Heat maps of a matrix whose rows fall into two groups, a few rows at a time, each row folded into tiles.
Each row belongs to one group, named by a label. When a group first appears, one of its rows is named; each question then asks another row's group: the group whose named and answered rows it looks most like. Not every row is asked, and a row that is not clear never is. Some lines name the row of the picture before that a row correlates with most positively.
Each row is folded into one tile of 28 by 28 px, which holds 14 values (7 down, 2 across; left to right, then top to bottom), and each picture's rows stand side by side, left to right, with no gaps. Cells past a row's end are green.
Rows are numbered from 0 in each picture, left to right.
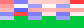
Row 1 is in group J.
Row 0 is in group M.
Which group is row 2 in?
J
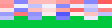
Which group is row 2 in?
J
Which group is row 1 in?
J
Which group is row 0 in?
M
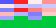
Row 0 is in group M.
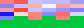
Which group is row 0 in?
J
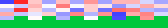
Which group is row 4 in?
J
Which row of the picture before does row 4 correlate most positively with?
0
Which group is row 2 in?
M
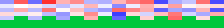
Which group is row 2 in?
J
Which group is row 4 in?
J
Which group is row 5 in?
M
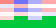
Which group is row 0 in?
M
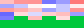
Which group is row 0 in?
J
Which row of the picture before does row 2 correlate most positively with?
1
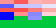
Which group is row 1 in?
J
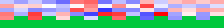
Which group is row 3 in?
M
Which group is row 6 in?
J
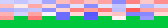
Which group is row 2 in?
J
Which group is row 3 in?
J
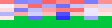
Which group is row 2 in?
J
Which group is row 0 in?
M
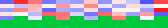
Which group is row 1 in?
M
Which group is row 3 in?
M
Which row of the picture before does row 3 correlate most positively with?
0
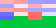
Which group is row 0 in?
J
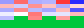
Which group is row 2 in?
M
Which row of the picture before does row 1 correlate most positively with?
1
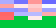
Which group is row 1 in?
M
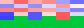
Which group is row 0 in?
J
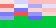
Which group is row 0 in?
M
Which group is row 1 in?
J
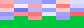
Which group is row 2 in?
M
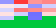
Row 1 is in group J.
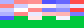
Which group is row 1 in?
M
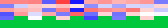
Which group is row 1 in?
M
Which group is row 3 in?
J
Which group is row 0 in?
J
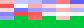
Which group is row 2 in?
M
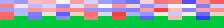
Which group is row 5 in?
J
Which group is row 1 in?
J
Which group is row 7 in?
J
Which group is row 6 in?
M
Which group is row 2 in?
J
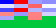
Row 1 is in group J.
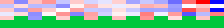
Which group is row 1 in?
J
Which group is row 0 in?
M
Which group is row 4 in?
M
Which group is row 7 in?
M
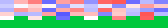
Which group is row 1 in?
M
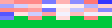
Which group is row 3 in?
M
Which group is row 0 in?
J
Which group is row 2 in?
M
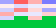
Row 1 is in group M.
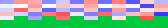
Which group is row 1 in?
M
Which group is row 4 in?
M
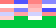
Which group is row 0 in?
M
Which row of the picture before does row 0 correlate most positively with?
4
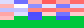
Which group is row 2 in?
J
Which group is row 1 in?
J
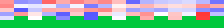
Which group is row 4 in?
M
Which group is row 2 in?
J
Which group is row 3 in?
J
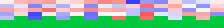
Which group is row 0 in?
J
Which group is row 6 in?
M
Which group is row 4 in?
M
